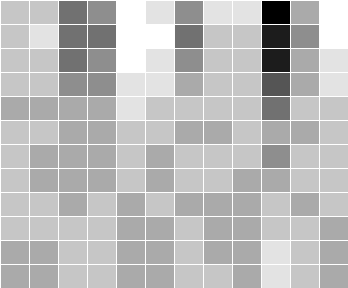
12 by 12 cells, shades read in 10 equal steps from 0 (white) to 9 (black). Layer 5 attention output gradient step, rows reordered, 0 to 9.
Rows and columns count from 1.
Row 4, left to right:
2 2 4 4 1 1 3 2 2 6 3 1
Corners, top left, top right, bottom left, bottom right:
2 0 3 3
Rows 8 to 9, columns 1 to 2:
2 3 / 2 2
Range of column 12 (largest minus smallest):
3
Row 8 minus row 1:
0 1 -2 -1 2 2 -2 1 2 -6 -1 2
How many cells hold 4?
8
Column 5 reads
0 0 0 1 1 2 2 2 3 3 3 3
